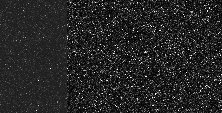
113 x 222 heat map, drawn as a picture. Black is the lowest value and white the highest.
There is no overall slope. A vertical seam about 30% of the way across splits the table, and the left part is calmer. The values are skewed, with a long tail toward high values. The grain is fine, like static. There are no regular stripes.
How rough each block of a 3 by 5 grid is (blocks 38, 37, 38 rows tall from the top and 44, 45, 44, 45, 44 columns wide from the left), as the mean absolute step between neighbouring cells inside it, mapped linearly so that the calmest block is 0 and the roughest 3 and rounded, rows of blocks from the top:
01333
01333
01333
